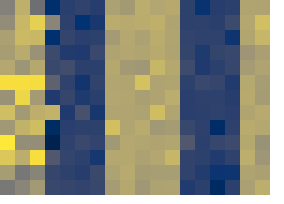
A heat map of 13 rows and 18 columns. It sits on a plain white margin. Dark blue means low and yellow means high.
The histogram has two humps. A vertical seam about 20% of the way across splits the table, and the right part is calmer. Upright stripes repeat 2 times across the table.
